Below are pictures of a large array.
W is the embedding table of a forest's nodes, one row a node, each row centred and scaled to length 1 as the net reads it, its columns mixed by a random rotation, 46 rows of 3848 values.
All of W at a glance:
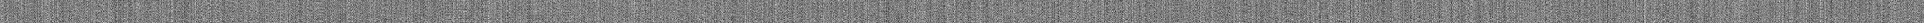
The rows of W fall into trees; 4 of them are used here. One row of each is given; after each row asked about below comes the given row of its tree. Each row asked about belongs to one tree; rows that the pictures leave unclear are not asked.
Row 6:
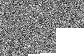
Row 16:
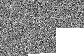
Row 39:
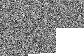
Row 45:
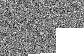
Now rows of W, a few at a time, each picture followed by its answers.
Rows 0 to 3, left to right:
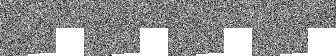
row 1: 39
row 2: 45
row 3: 39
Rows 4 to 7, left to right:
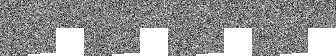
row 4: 6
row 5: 16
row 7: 16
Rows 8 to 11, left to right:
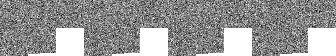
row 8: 39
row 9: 6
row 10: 6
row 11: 45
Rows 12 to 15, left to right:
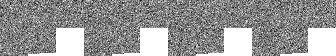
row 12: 16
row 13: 45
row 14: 6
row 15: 16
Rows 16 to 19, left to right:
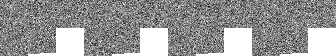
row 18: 16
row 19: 45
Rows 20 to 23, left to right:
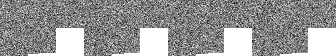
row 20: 39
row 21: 6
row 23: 6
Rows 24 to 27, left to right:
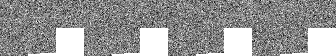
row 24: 16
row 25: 39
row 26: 45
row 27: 6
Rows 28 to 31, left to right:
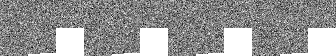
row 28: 16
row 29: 6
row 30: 45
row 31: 16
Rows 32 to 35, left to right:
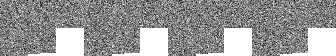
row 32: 45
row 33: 6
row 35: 6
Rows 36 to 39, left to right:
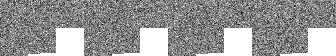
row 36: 45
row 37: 45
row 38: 39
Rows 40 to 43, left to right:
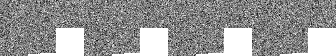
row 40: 45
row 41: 6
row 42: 6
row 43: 6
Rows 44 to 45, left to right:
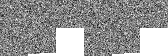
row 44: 16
